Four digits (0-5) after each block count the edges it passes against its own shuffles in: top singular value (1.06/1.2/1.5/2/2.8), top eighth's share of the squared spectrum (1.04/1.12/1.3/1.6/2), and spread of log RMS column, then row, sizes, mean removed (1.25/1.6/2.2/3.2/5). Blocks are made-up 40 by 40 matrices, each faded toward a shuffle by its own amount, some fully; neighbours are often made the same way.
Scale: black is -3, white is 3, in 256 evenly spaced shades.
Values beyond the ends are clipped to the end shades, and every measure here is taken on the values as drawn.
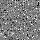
1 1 0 0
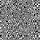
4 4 2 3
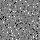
2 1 0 0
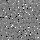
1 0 0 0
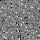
1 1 0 0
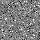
0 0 0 0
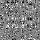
3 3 2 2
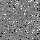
2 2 0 0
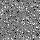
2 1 0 0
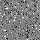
1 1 0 0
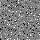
0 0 0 0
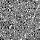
2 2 1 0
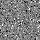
0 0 0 0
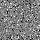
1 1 0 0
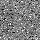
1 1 0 0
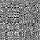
4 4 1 2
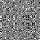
4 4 3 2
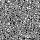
1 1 0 0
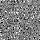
3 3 1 1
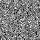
1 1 1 0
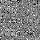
3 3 1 1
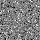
0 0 0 0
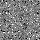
0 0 0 0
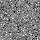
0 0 0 0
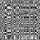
4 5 3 3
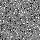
0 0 0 0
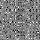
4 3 1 2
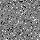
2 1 0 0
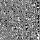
2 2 2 0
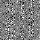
1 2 3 0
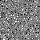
2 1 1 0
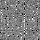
3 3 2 0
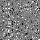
3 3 1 1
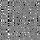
4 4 2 2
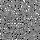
3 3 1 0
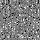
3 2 1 0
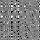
4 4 2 2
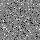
0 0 0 0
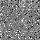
2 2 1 1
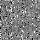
1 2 2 0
